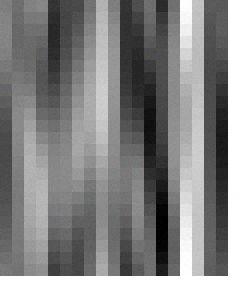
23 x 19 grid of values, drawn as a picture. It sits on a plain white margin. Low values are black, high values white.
The histogram is bell-shaped. Upright stripes repeat 3 times across the table. Streaks run downward. No overall slope runs across the table.
